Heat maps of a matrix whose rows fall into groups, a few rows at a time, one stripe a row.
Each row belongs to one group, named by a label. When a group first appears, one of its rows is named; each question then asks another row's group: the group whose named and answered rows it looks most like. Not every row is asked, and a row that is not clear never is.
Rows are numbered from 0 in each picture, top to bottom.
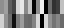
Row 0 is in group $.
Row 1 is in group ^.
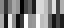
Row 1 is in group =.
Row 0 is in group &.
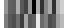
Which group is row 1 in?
^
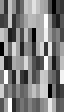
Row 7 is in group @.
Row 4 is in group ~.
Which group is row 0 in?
=
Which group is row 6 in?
=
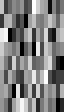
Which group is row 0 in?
=
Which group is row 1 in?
@
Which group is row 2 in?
^
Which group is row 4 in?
~
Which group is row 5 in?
=
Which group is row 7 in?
~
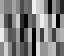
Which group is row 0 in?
=
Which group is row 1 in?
&
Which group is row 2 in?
^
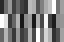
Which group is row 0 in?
@
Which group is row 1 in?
^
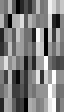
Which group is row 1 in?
~
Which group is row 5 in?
@
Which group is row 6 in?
@
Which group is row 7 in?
@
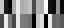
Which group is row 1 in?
$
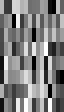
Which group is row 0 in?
~
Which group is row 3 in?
=
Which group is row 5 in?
$
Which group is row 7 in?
$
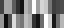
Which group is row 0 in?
=
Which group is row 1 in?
~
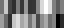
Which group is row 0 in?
&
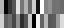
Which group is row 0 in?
~
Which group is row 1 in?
^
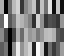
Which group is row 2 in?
~
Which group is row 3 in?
$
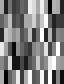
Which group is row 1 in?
=
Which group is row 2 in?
$
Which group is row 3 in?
^
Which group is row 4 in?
@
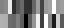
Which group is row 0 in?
@
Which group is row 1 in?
^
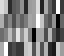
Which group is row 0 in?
^
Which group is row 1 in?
=
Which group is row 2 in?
$
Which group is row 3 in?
^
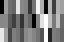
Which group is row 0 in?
$
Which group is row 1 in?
&
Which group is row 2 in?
^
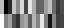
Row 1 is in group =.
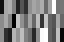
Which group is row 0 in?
@
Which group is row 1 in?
^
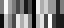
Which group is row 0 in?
&
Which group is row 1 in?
$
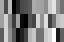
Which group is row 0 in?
@
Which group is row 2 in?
@
